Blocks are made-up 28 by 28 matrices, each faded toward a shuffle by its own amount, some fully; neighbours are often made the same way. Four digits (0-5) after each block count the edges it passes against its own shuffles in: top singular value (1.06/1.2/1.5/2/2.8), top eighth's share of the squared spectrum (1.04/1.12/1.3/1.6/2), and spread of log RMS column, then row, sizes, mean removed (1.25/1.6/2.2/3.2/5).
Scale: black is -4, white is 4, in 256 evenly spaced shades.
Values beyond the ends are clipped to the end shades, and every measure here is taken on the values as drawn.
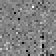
1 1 0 0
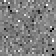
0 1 0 0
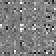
2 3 2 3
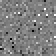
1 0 0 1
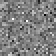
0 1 0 0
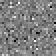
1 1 0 0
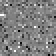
2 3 1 1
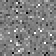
0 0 0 0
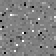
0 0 0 0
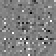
3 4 1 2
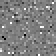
1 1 0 0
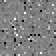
0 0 0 0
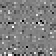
3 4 1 2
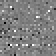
2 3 0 1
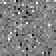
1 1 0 0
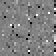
3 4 1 0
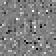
2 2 0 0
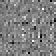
3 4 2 1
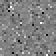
0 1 0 0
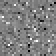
0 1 0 0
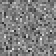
1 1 0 0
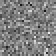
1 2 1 0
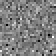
0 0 0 0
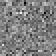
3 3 1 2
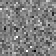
0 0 0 0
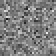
2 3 0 1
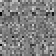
3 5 2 2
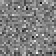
2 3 0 1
